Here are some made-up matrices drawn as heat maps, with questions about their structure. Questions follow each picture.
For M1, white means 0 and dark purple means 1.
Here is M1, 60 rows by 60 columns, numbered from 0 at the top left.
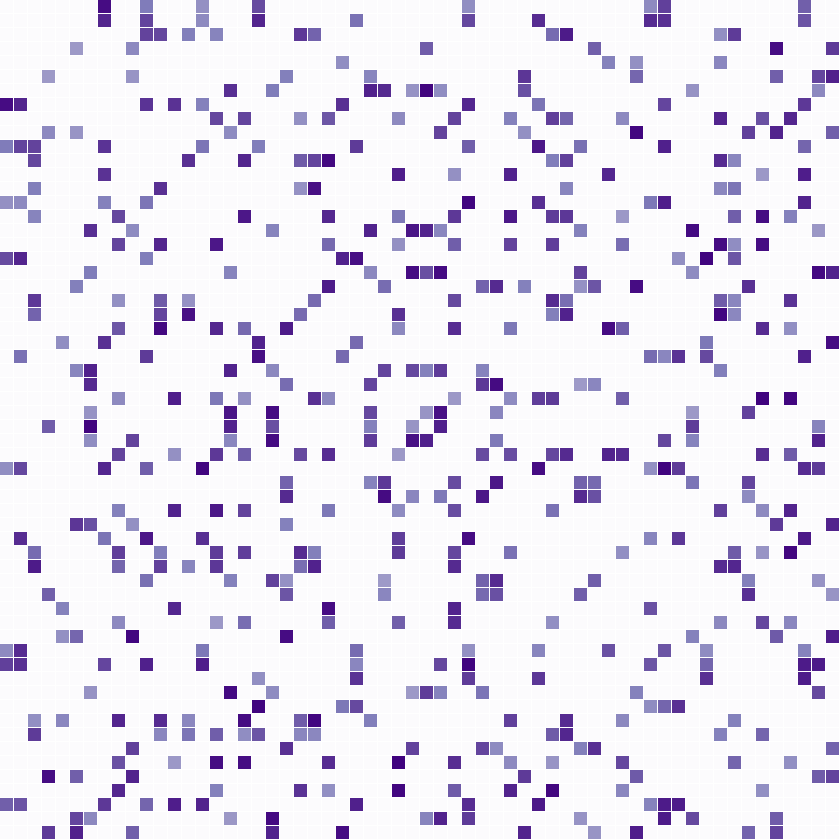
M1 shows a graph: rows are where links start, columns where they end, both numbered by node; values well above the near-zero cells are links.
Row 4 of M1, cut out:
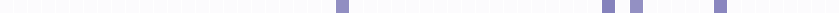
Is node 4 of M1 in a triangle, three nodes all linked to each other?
no
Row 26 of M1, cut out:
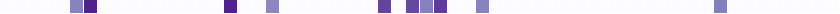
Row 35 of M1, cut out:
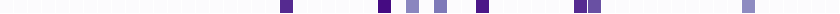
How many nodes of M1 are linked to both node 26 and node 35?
4
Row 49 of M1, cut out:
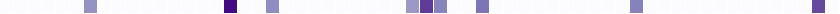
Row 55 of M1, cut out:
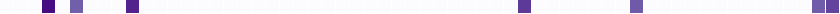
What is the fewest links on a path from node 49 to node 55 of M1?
2
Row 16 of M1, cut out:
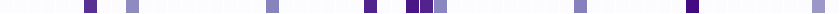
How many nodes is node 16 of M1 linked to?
10
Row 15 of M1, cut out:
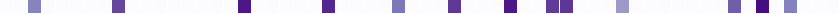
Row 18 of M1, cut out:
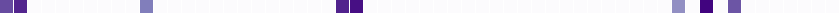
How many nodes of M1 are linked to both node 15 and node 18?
1
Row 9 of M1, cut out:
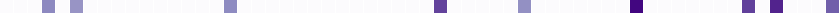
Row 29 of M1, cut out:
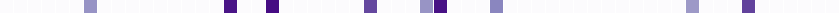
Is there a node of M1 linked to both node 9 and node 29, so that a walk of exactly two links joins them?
yes
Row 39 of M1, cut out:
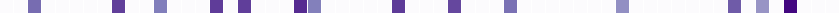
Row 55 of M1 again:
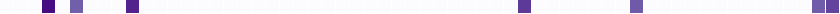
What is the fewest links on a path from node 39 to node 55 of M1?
5
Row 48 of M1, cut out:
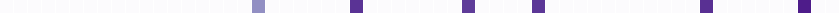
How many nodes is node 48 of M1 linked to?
6
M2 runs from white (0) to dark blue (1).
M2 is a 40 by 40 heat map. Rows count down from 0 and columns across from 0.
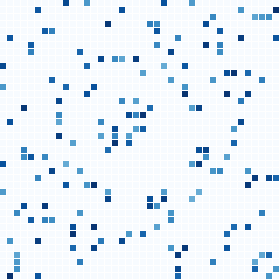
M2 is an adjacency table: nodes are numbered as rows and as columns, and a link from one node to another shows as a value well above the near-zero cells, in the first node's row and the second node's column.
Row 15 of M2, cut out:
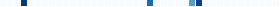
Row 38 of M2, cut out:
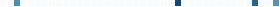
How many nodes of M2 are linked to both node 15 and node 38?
0
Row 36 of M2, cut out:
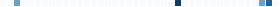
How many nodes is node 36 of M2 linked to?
4
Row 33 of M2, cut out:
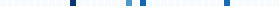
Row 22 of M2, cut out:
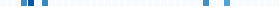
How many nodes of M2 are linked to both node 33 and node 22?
1
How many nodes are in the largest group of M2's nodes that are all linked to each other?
3
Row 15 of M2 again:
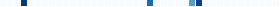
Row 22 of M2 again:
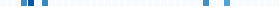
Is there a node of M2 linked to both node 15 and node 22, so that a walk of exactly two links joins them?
yes
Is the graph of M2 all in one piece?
yes
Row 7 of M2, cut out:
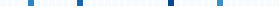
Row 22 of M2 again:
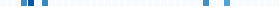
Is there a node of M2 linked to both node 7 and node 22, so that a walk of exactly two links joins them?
yes
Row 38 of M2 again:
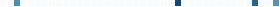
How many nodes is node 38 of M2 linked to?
4
